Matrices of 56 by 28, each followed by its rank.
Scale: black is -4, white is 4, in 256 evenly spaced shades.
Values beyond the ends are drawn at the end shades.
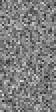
full rank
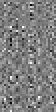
five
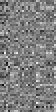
five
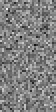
full rank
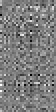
five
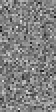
full rank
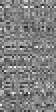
five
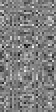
five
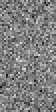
full rank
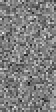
full rank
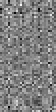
five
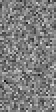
full rank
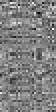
five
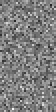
full rank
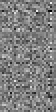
five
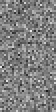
full rank
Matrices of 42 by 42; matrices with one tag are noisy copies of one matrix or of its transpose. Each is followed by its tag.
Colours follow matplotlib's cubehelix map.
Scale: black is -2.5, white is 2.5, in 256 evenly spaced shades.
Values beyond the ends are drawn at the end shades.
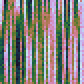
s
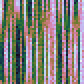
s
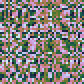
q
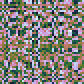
q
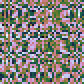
q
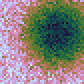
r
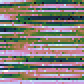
s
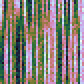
s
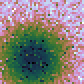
r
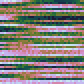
s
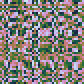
q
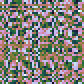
q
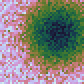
r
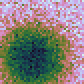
r
